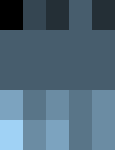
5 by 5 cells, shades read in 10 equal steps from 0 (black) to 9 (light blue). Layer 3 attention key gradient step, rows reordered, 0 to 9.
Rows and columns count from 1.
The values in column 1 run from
0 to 9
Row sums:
11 20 20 29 33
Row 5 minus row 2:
5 2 3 1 2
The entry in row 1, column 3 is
2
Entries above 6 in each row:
0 0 0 1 2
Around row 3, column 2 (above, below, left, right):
4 5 4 4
